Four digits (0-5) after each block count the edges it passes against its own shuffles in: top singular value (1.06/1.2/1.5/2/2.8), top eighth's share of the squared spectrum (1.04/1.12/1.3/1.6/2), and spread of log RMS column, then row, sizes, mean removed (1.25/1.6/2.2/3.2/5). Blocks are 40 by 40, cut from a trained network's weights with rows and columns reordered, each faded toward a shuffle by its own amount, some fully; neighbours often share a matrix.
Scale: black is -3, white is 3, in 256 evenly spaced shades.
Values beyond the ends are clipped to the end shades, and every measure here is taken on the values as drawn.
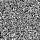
0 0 0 0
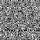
2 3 0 2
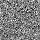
0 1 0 0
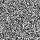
0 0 0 0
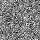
0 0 0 0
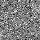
0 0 0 0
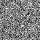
1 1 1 0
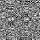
3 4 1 1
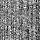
3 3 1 2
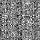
3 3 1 2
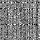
3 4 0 3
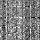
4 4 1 2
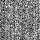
2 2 0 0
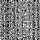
3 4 1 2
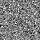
1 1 0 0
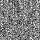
1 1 0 0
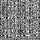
3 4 0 3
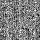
2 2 0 0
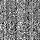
3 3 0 2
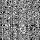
3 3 0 2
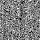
1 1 0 0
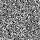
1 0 0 0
